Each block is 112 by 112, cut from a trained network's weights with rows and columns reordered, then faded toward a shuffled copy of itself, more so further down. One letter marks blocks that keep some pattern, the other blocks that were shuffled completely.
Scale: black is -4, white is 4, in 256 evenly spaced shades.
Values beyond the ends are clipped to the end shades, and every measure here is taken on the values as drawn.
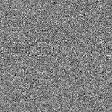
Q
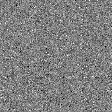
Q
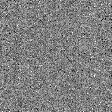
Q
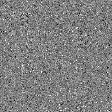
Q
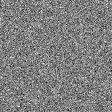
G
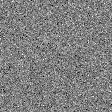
G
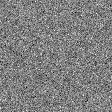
G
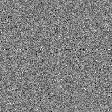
Q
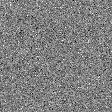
G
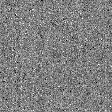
Q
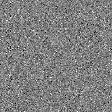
Q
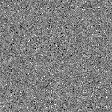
Q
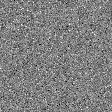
G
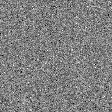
Q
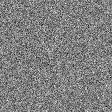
G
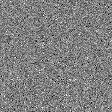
Q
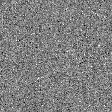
Q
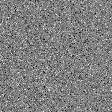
G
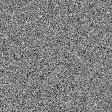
G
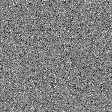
G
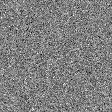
G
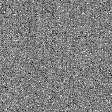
Q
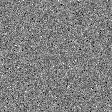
G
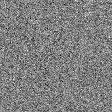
Q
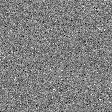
G
